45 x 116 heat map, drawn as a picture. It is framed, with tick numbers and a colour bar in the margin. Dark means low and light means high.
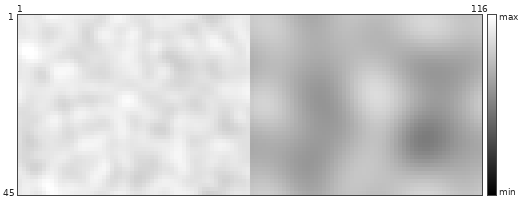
The table splits into one row of 2 panels. Panel 1,1: very high, blotchy, faint in contrast. Panel 1,2: high, smooth.
